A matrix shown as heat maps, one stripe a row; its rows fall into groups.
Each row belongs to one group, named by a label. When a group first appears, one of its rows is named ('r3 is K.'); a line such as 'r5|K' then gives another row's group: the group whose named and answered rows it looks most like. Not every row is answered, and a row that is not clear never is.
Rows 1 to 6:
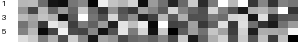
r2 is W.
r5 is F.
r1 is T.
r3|T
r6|T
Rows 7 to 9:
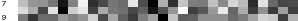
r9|W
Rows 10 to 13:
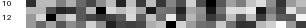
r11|T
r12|F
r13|W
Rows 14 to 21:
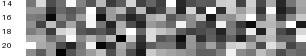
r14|F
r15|T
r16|T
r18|F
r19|F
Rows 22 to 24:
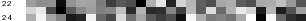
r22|W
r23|T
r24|T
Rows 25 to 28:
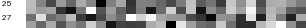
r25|T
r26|T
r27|F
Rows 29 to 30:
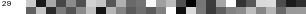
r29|W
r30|T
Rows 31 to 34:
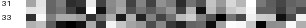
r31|T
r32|T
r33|F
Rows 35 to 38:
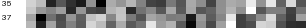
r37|W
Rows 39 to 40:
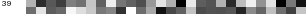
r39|T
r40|F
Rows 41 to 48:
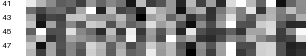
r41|T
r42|T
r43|W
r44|W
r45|F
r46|F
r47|W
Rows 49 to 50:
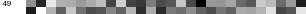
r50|F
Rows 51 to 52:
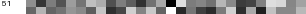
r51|W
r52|F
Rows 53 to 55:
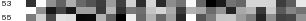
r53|F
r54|T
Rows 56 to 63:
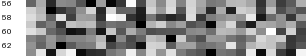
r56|F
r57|T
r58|T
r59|W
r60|T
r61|W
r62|W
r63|F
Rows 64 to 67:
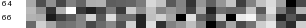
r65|F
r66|T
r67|F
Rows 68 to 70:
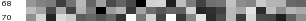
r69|T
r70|F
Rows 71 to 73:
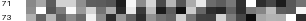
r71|F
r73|W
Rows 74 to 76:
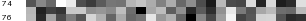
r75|W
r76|W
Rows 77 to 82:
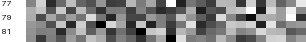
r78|T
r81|W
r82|W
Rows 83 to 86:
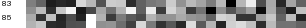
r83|T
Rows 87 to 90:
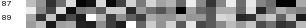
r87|F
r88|T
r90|F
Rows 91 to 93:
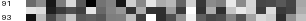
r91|F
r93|F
